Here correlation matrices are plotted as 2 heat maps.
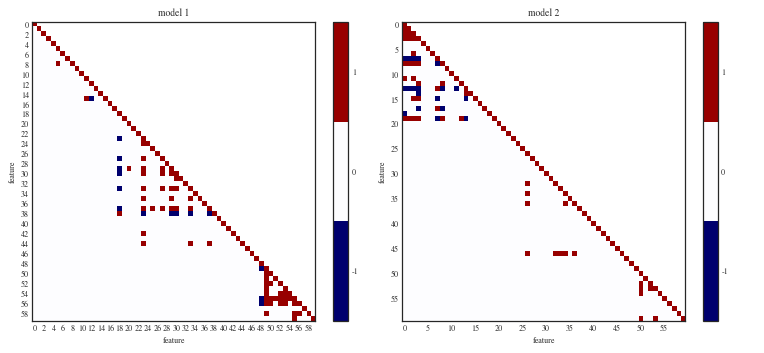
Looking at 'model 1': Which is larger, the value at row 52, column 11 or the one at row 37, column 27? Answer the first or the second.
the second
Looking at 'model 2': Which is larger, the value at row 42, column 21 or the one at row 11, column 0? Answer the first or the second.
the second
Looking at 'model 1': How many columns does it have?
60
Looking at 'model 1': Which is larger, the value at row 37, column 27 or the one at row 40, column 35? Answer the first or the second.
the first
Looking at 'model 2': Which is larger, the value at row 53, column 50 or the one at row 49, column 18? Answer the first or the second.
the first
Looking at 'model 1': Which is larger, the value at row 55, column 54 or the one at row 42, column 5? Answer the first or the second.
the first
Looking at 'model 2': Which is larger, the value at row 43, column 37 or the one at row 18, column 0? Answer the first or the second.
the first
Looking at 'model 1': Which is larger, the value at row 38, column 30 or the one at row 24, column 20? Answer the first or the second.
the second
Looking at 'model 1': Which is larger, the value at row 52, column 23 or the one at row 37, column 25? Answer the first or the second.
the second
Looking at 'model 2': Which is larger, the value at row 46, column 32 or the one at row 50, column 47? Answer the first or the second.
the first
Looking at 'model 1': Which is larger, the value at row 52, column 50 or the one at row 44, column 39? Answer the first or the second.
the first
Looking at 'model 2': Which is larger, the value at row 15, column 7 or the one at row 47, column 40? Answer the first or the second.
the second
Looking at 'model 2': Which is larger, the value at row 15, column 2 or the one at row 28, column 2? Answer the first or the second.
the first
